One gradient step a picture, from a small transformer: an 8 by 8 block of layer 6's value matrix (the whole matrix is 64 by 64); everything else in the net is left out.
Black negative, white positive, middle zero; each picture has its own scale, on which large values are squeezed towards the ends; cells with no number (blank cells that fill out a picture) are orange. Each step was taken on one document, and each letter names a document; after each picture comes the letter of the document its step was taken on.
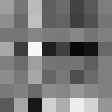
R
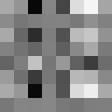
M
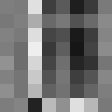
R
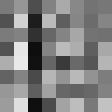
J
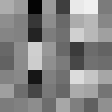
M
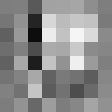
R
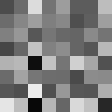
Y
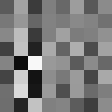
J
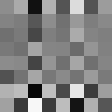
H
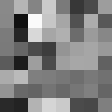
J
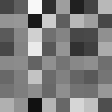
Y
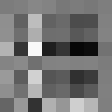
R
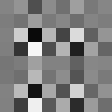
H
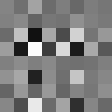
H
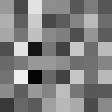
J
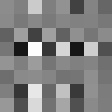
H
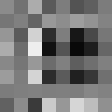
R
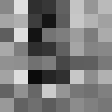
J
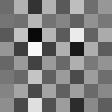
H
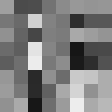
M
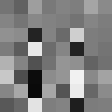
H
